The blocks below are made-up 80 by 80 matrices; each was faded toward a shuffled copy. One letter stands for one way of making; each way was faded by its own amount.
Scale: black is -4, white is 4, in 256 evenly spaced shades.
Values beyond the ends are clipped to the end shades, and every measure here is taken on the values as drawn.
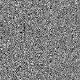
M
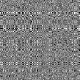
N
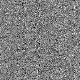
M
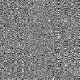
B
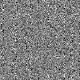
M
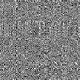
B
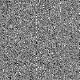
M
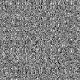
B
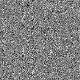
M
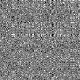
B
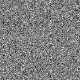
M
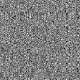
B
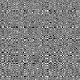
N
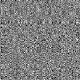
B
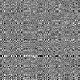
N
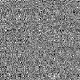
B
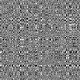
N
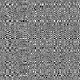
N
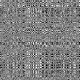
N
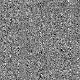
M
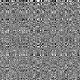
N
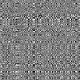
N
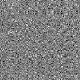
B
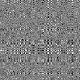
N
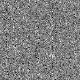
M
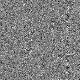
M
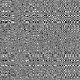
N
